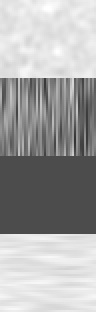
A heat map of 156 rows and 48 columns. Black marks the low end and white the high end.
The table splits into 4 rows of 1 panel. Panel 1,1: very high, blotchy, faint in contrast. Panel 2,1: middling, streaked downward, strong in contrast. Panel 3,1: low, flat. Panel 4,1: very high, streaked across, faint in contrast.
